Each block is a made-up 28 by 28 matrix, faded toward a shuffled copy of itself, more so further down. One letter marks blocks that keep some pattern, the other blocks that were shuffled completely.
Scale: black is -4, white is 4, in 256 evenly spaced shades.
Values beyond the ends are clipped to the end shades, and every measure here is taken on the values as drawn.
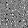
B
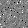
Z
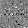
B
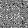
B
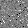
Z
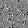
B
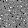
Z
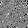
B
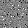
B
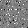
B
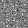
Z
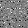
B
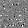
B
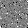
Z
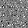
B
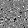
B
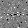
B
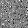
Z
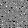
B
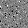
Z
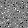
Z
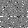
B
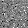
Z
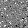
B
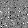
B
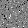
Z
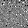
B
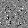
B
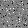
Z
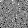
Z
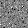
Z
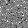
Z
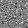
B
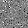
Z
